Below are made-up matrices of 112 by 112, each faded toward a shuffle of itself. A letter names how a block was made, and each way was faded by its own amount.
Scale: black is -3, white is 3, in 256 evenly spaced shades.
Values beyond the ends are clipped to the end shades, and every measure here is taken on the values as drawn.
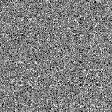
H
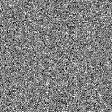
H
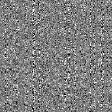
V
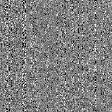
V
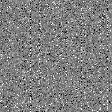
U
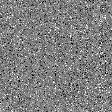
U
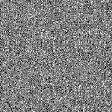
H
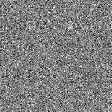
H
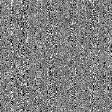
V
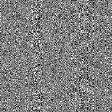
V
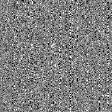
V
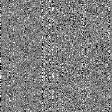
V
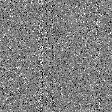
U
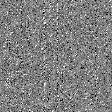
U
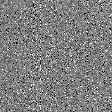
U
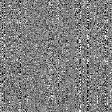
V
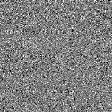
H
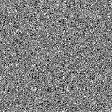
H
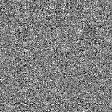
H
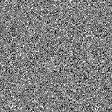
H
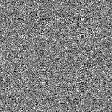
H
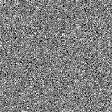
H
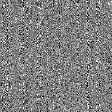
V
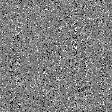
U
